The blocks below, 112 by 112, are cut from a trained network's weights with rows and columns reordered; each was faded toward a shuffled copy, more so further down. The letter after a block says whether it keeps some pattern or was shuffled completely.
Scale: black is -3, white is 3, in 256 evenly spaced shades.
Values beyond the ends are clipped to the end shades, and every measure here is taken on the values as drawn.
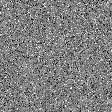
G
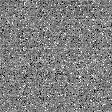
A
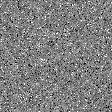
G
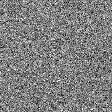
A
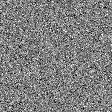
G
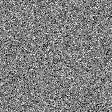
G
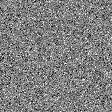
A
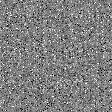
A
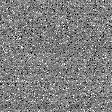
A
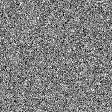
A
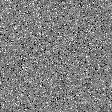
G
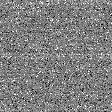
A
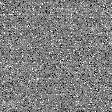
A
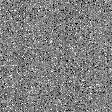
A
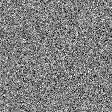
A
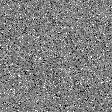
G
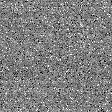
A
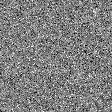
G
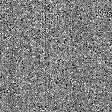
A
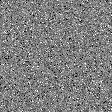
G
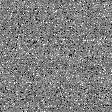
A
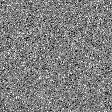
G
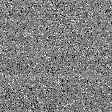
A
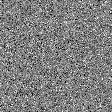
G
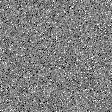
G
